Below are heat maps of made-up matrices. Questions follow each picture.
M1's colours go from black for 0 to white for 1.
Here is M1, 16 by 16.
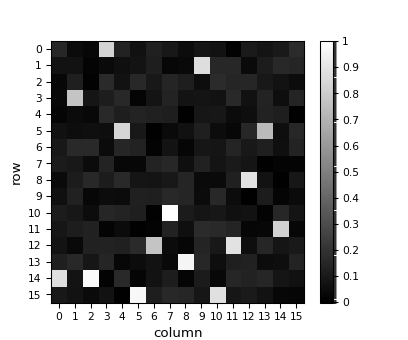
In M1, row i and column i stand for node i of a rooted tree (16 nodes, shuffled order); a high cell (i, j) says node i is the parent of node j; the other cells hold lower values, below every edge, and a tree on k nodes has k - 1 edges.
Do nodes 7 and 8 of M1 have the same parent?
no
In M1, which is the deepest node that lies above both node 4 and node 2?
5
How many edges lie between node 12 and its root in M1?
4
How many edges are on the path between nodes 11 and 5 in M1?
4
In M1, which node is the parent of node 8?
13
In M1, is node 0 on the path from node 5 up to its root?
no
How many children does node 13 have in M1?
1
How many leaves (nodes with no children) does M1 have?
5
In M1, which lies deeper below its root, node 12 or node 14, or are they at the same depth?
node 14
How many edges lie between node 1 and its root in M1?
9
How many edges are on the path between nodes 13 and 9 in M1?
8
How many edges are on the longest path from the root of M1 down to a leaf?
10
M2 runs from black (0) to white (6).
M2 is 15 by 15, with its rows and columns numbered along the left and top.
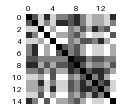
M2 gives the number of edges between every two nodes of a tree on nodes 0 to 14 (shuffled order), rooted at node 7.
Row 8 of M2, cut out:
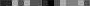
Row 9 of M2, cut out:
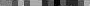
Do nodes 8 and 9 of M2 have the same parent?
yes
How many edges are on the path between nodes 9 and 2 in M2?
2
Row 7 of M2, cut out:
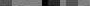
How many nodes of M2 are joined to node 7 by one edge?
2
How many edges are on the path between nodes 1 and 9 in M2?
3
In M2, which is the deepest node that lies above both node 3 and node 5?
8
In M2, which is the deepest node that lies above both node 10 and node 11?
9
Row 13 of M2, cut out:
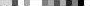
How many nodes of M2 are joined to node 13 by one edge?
1
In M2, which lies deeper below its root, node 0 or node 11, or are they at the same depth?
the same depth
